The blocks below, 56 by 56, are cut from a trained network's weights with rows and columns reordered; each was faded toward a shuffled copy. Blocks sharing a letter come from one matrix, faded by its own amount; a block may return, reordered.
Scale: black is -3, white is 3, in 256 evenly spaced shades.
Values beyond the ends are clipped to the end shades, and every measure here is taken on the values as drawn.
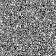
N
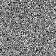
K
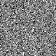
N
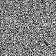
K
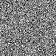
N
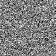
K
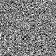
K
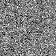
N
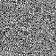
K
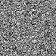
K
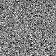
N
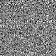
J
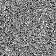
N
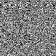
J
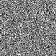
K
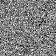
N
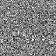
J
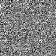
J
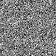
N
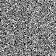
N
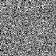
J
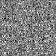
J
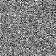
K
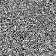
J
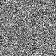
K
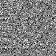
J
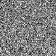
K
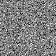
N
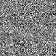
J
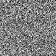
K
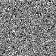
N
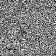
K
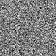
K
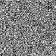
K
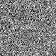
K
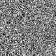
K
